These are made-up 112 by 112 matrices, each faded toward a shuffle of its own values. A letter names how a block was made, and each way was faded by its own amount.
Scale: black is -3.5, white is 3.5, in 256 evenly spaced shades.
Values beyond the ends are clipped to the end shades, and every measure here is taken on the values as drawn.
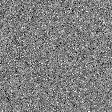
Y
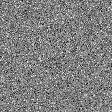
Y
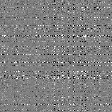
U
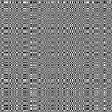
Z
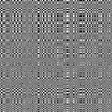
Z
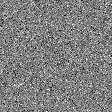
Y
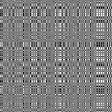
Z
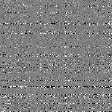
U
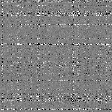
U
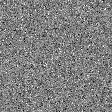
Y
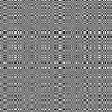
Z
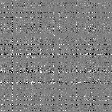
U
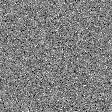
Y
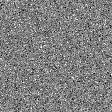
Y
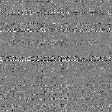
U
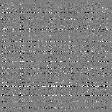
U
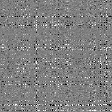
U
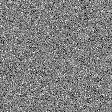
Y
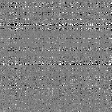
U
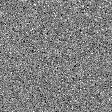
Y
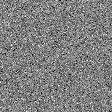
Y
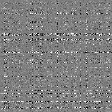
U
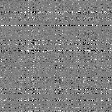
U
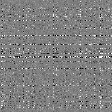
U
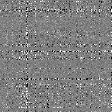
U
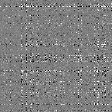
U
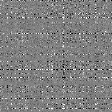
U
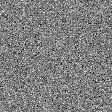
Y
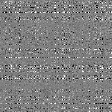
U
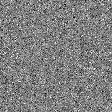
Y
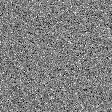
Y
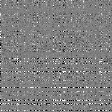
U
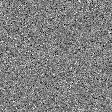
Y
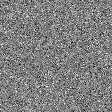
Y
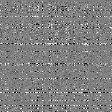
U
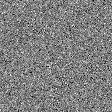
Y
